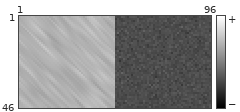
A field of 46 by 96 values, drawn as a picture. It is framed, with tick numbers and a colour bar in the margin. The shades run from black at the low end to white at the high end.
It is made of 1 by 2 panels. Panel 1,1: high, slanting down to the right, faint in contrast. Panel 1,2: low, fine-grained, faint in contrast.
